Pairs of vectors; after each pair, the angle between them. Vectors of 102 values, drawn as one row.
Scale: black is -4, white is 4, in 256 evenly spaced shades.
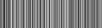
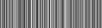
partly aligned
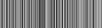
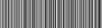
partly opposed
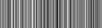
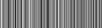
partly aligned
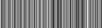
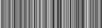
nearly parallel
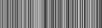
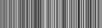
nearly opposite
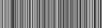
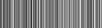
nearly opposite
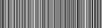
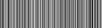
nearly parallel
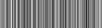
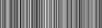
partly opposed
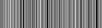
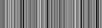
nearly parallel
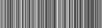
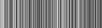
partly aligned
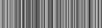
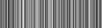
nearly opposite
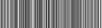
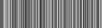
partly aligned
